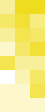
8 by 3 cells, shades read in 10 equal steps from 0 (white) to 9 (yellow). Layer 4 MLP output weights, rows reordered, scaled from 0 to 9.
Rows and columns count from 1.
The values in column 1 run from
0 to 7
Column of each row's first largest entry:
2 2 2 3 1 3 3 1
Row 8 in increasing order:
2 2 2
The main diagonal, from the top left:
4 8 6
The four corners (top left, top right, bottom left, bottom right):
4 9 2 2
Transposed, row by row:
4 6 4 2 7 0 2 2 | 9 8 7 6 4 3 2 2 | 9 5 6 8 4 6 7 2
